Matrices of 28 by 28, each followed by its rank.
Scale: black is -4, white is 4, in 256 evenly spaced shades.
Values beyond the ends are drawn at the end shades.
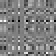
two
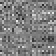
five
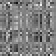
three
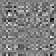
three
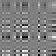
one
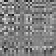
three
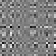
two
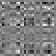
two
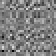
three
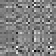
three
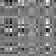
two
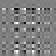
one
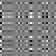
one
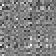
five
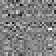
five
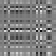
one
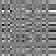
two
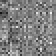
five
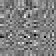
three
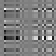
one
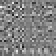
five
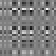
one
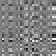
two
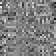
five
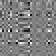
two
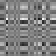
one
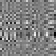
three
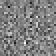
five
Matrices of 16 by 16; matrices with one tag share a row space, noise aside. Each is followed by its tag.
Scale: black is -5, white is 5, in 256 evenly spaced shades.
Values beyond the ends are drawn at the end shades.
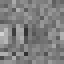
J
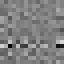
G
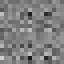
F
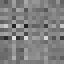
J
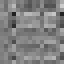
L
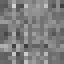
J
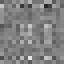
F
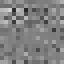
J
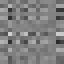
G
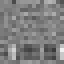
L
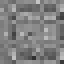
L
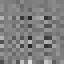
F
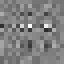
F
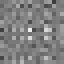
F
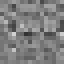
L
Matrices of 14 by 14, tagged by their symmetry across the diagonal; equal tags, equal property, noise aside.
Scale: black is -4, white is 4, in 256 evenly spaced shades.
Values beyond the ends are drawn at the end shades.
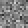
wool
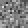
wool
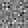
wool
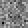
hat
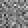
wool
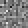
wool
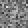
hat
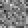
wool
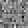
hat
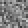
wool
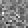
hat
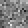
wool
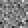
wool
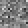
hat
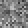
wool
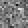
hat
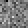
hat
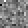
wool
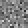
wool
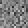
hat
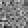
hat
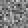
wool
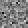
hat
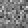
hat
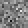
wool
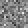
hat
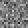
hat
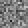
hat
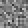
wool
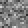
hat
